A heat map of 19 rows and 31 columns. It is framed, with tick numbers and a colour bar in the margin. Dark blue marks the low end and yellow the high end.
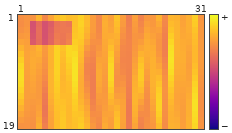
The top left is the ninth with the lowest average. In the top left lies a patch that is lower than the rest. The middle left is the ninth with the highest average. On average the colour sits 80% of the way up the scale.
